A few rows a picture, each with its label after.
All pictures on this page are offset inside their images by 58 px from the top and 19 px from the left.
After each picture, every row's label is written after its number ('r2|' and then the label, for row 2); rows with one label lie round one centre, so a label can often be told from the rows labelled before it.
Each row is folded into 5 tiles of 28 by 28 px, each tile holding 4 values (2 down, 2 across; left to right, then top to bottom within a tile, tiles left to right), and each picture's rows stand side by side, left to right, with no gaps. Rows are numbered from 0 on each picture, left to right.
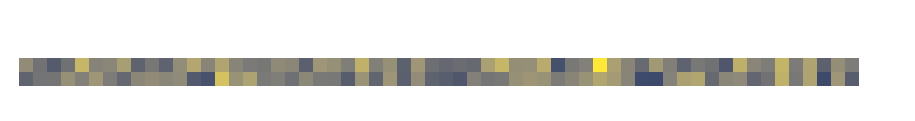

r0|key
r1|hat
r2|hat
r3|key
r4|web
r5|hat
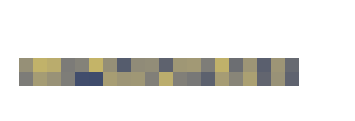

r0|web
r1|hat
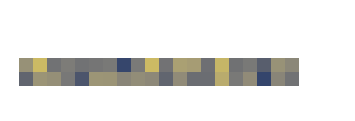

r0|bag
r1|hat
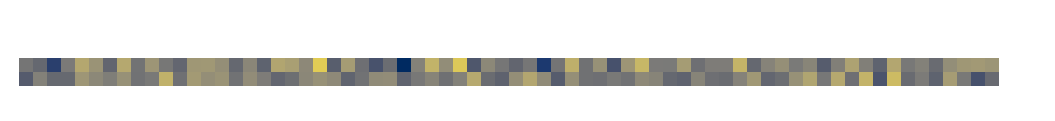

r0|key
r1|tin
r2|bag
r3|bag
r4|key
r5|bag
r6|tin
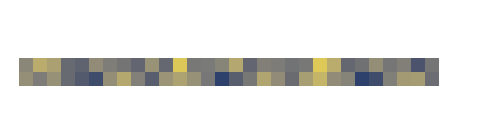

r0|web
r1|web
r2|web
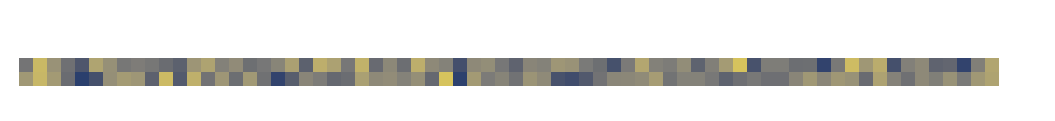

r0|web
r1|tin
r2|hat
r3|tin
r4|key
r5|bag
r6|bag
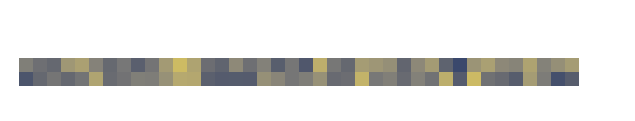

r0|key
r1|web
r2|hat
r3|tin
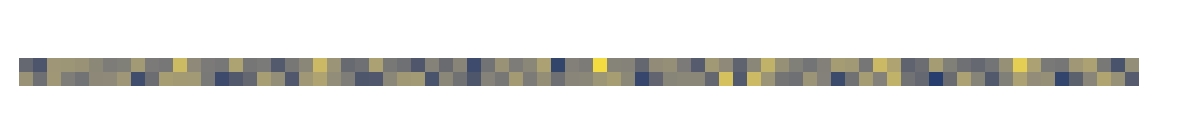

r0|tin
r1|web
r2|web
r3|key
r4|web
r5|tin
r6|web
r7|web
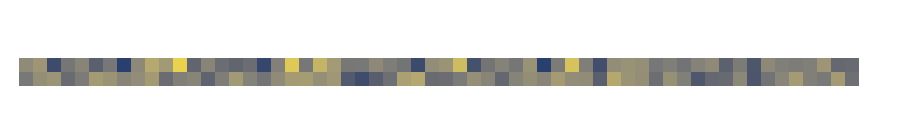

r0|bag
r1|bag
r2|web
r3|bag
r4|tin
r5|key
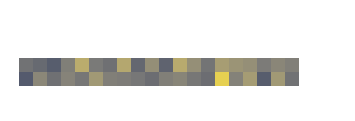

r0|key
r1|hat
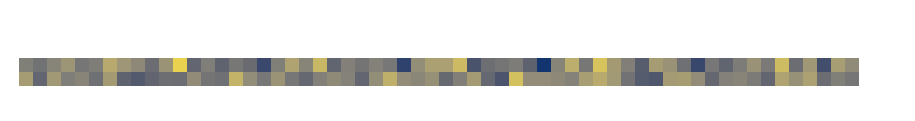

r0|tin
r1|bag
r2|bag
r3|bag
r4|web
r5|hat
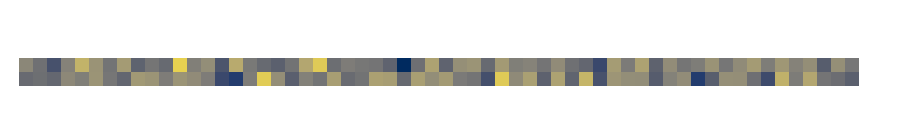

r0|key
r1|web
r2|bag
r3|hat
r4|tin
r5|hat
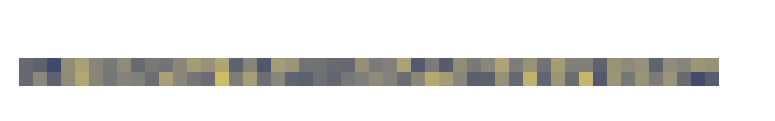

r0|key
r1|hat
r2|key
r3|hat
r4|tin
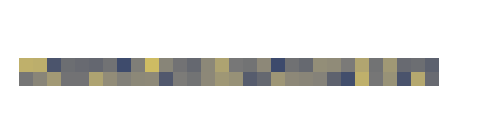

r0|bag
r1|key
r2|hat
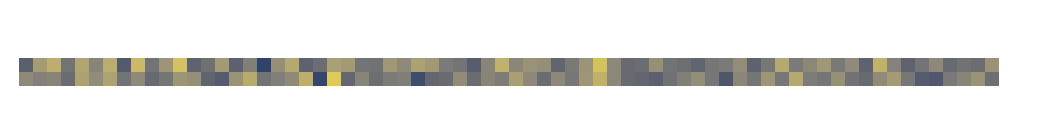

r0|hat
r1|bag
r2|tin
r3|key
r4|web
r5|key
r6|web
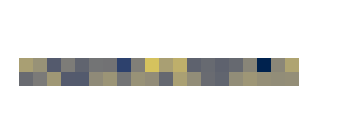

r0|bag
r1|bag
